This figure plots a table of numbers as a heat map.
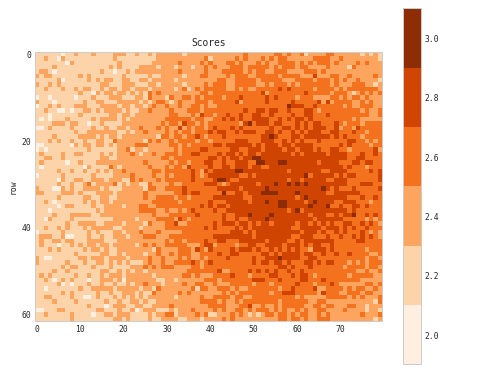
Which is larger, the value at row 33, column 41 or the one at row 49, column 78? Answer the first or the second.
the first
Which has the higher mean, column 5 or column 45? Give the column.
45
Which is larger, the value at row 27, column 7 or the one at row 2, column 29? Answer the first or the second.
the second
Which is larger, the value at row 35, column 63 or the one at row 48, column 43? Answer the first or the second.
the first
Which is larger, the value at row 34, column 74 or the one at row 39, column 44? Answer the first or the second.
the second
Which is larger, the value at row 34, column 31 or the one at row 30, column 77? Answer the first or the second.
the second
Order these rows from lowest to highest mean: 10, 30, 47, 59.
59, 10, 47, 30
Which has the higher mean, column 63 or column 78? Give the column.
63
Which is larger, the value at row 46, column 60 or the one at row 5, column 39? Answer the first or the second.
the first
